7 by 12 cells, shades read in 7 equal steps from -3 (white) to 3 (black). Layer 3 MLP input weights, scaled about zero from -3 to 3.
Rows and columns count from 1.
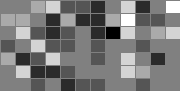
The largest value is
3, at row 3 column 8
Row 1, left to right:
0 0 -1 -2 1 1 2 0 -2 2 0 -3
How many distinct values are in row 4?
3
